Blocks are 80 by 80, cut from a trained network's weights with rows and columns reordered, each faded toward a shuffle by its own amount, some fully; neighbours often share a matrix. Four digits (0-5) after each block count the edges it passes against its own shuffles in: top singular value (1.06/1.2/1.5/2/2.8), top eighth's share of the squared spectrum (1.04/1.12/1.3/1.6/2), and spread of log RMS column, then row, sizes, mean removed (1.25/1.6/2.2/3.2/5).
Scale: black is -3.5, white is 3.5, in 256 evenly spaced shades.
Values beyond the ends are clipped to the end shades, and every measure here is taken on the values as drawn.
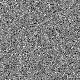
0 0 0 0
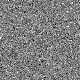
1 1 0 0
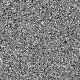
0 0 0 0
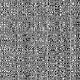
3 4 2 4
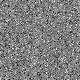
0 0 0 0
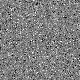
0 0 0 0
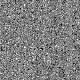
1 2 0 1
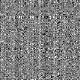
3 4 1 4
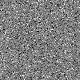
0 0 0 0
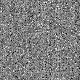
1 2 0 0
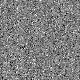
1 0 0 0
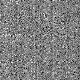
2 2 0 2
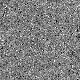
1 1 0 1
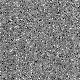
1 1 0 0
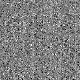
2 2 1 2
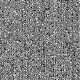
2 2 0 2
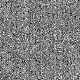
2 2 0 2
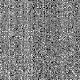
3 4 1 3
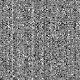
3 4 1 3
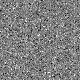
1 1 0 0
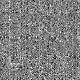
2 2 0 2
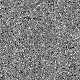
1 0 0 0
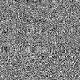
3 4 1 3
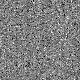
0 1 0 0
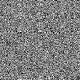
3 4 1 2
